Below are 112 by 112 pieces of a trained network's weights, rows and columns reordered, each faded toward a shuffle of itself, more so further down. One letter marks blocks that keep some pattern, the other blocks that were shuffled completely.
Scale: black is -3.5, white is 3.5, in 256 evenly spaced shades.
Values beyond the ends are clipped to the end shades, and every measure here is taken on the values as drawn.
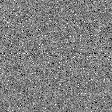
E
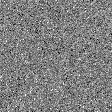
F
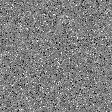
F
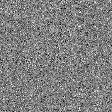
E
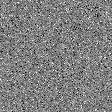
F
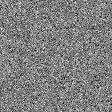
F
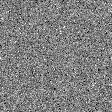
F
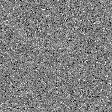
E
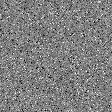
F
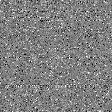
E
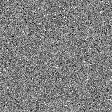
F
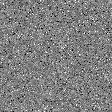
F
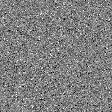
E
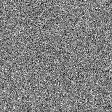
F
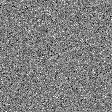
F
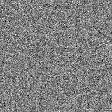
E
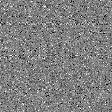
E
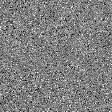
E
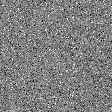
F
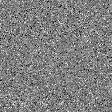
E
